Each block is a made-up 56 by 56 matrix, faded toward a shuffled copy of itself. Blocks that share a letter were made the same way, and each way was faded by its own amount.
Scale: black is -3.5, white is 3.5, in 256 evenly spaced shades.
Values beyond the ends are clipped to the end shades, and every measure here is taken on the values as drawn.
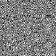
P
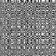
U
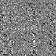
P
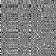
U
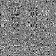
P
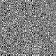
P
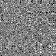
P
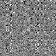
P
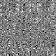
P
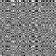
U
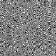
P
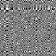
U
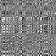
U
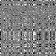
U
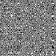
P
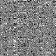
P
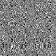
P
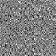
P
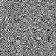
P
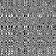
U
